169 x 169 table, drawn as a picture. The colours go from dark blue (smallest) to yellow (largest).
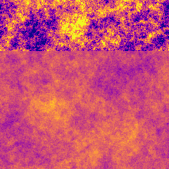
A few values lie far out on both sides of the bulk. The halves do not mirror each other. No regular stripes run through it. No overall slope runs across the table. A horizontal seam about 30% of the way down splits the table, and the bottom part is calmer.
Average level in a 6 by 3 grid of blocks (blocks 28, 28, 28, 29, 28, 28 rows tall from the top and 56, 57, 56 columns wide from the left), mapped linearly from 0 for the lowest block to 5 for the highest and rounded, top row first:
2 5 2
0 4 1
3 3 2
4 4 3
3 4 4
2 4 4
